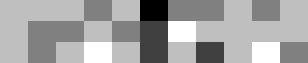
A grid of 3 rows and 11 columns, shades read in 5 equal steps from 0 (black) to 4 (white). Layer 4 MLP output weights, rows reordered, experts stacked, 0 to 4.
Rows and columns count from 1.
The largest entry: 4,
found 3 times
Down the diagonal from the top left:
3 2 3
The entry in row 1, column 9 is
3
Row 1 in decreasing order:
3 3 3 3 3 3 2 2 2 2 0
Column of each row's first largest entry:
1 7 4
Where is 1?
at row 2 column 6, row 3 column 6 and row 3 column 8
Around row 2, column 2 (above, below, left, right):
3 2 3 2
